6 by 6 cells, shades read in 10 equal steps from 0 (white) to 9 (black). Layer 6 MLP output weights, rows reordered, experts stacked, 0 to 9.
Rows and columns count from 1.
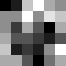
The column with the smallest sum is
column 6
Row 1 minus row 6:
6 5 -4 -9 -2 1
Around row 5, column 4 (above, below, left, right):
7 9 7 4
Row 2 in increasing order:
0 1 2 4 4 4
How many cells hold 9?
3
